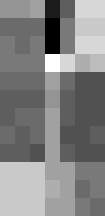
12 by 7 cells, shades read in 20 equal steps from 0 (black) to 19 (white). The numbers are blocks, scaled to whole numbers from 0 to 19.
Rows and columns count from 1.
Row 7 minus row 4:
-2 -1 -1 -7 -9 -7 -8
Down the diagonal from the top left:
11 8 9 19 8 6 6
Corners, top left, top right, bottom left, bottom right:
11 16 15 8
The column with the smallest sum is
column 5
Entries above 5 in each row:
6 6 6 7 7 7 7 7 7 7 7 7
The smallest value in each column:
7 7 6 0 6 6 6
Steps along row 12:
same same down same down down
